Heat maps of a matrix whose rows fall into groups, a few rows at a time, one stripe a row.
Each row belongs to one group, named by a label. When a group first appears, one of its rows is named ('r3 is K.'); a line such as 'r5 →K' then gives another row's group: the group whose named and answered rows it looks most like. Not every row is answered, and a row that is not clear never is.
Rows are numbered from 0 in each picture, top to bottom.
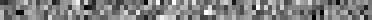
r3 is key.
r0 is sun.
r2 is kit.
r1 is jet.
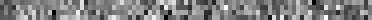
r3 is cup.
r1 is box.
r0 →key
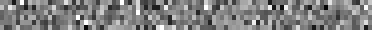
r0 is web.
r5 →key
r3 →sun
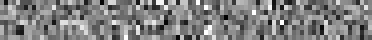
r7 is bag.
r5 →kit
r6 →kit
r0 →key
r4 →cup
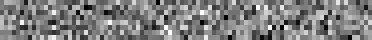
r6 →web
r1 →jet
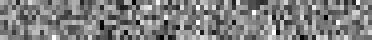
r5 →bag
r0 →sun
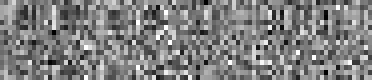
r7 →sun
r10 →key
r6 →web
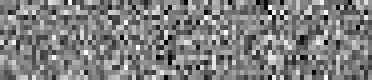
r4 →bag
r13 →bag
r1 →sun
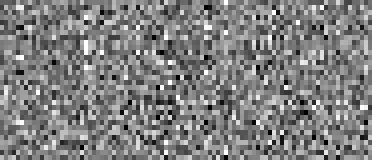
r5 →kit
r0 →box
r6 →box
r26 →cup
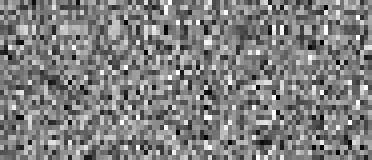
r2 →box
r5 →cup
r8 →kit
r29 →kit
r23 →kit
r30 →sun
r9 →cup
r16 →jet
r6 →cup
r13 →bag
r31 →jet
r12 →sun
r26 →key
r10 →sun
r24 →jet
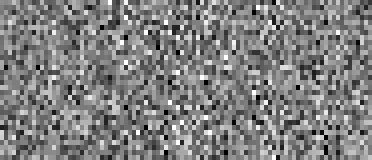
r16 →sun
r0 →bag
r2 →web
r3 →bag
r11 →box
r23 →web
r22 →cup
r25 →sun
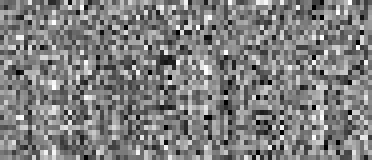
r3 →kit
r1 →key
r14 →kit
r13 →web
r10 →box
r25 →cup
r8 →sun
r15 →sun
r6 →bag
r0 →jet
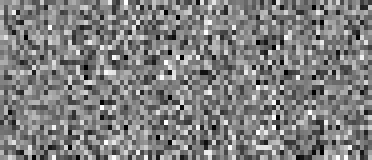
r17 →jet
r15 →key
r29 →jet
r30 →kit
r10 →sun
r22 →cup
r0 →bag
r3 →key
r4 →kit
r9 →bag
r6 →web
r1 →kit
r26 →jet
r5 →key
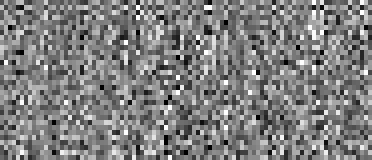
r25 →box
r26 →bag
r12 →box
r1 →kit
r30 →cup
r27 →cup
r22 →box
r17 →bag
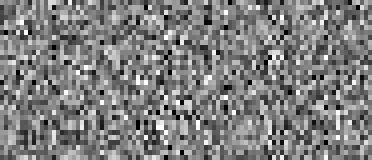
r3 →cup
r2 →box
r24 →key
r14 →sun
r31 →cup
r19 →box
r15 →kit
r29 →sun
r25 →key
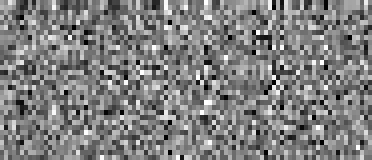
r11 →box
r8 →jet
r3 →kit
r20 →kit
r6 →jet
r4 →sun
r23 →key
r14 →key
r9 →cup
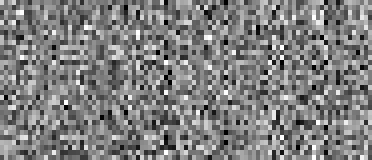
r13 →kit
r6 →key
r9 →cup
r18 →box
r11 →cup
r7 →kit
